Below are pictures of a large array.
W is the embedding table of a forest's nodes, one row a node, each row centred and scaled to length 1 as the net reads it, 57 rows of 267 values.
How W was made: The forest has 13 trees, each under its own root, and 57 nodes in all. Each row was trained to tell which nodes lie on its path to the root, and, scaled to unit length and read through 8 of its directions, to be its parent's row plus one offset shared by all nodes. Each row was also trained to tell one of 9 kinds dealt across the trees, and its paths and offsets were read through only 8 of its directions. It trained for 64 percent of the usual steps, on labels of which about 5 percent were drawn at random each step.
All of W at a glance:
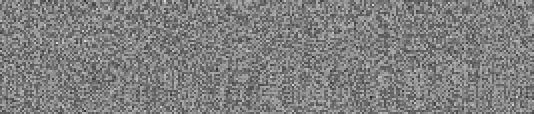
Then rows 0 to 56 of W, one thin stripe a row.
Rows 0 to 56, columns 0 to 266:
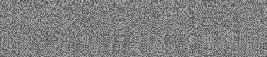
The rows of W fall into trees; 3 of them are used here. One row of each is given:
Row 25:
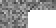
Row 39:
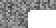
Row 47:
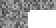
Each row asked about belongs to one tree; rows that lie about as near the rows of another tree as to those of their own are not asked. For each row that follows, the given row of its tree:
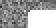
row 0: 25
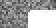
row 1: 25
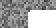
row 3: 39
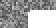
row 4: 39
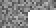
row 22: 25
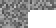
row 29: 47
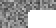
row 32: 47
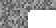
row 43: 39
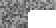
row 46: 39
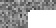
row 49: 39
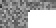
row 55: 25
